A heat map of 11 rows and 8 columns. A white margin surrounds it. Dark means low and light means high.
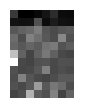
Average level on the scale: 30%. Ninth with the highest average: middle left. Seam: horizontal, 20% of the way down, the bottom part higher.
